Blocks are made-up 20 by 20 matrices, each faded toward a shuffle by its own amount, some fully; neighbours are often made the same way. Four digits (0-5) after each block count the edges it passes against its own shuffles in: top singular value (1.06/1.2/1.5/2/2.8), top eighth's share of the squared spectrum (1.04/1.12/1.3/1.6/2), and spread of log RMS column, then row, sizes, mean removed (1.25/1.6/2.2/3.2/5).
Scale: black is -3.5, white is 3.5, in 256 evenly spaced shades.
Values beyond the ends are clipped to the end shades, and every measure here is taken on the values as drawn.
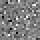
0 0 0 0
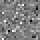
1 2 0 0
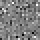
0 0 0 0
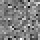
3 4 1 1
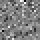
0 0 0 0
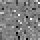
0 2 0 0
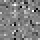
2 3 0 1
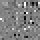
2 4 1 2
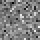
0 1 0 0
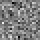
2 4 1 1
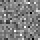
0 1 0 0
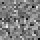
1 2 0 1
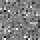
1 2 0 0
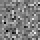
1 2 1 0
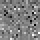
1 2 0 0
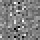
2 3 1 0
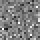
1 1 0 0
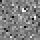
0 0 0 0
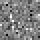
1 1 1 0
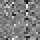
3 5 2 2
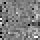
2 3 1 0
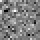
2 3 0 0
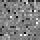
0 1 0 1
